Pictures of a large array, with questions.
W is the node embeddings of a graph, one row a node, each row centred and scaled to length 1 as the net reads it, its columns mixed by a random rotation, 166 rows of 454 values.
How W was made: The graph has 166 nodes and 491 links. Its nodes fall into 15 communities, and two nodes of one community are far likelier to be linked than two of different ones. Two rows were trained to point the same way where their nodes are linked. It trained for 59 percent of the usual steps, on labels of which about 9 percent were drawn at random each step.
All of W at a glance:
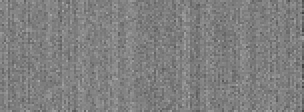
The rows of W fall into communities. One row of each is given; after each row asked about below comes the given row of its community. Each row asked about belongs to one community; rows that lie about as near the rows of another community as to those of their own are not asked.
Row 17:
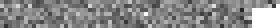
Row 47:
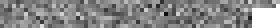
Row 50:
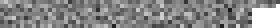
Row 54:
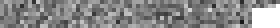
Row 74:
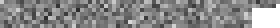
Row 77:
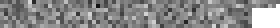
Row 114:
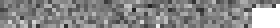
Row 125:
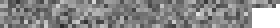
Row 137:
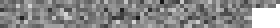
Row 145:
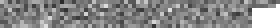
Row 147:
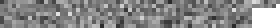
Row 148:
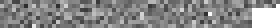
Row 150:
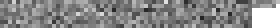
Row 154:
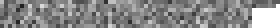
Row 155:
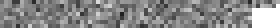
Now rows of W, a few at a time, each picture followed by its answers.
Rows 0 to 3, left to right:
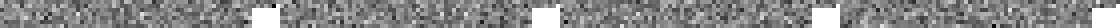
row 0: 74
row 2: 74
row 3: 145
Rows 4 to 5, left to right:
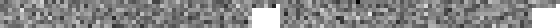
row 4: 54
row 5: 77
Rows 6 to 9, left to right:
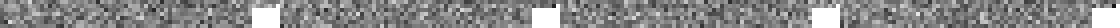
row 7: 150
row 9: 150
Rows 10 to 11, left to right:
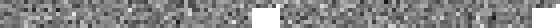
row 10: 77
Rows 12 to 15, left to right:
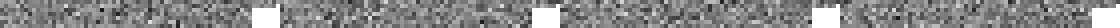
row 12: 145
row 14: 137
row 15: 145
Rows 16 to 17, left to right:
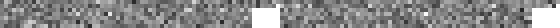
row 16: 155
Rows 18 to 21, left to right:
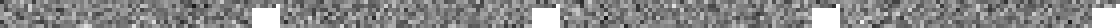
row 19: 74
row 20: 74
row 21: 74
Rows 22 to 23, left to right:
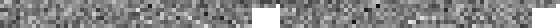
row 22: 50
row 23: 148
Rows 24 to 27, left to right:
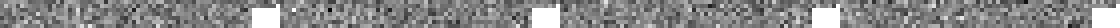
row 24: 114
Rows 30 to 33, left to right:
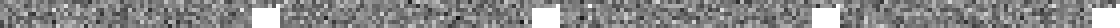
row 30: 145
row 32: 137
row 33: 17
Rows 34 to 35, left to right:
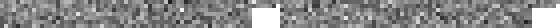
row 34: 150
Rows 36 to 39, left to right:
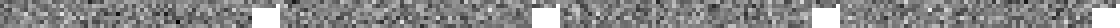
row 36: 47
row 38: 74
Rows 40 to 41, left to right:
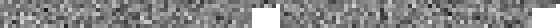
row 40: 150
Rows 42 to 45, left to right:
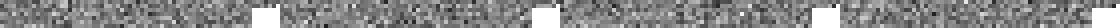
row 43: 114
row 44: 155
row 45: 54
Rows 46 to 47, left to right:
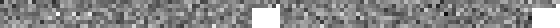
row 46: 77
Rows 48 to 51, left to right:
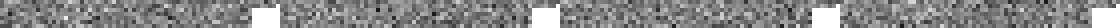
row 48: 114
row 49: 50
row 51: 114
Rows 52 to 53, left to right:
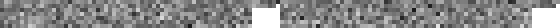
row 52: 50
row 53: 114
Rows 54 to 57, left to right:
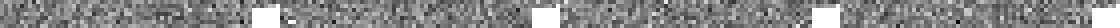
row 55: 148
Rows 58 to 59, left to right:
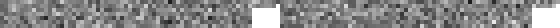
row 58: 147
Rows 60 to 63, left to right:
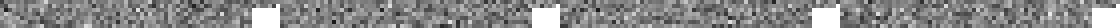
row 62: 145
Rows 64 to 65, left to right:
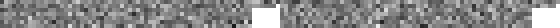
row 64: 50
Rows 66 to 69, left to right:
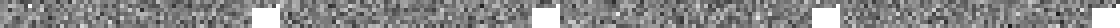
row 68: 147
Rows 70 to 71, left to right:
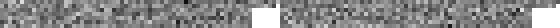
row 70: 150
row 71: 145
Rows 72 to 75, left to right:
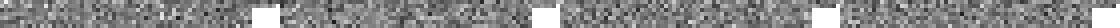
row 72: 50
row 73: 148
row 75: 148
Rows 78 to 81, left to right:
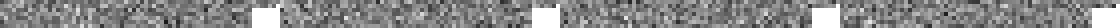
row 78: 145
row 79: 74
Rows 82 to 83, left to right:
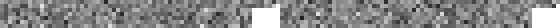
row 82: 54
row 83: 114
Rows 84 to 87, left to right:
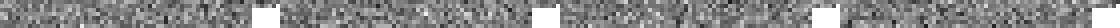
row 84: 50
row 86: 147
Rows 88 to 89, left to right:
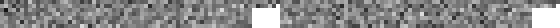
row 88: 77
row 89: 155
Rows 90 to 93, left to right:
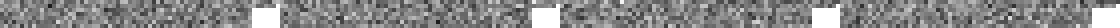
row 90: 125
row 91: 77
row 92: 147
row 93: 50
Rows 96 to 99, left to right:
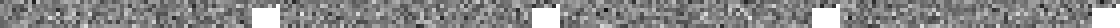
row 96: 77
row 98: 150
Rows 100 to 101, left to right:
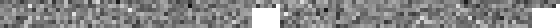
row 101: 150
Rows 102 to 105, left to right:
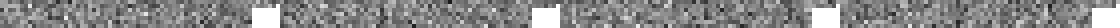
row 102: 17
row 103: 154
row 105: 147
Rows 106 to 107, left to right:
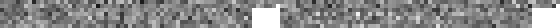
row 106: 155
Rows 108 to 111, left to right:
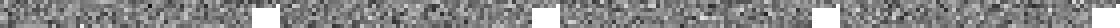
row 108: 50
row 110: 148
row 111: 74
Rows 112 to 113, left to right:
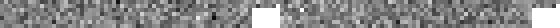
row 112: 147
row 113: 54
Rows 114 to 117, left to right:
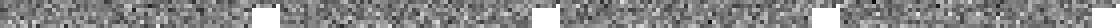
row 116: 147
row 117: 155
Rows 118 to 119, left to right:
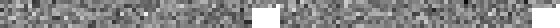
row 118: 17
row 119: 150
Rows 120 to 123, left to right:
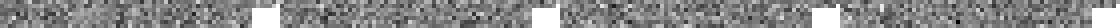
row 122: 155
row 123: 54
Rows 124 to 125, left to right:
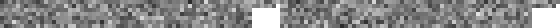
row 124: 148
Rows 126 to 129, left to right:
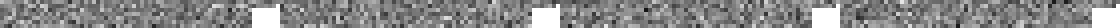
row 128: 148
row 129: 147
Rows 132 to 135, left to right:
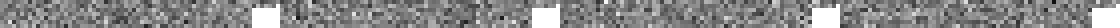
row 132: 114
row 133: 77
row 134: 137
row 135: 145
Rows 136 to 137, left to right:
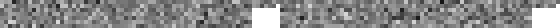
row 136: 148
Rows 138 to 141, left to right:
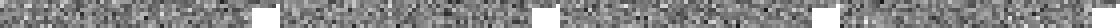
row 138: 74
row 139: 114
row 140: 145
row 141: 17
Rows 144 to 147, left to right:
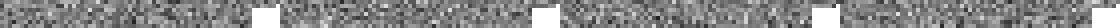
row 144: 114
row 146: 154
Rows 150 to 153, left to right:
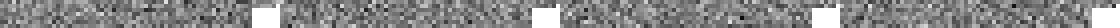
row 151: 148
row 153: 17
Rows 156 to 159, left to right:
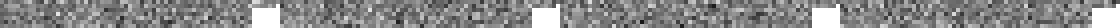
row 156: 147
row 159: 54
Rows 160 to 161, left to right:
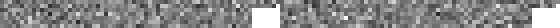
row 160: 155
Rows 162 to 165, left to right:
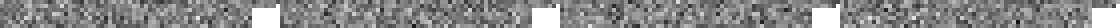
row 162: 154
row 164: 155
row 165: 150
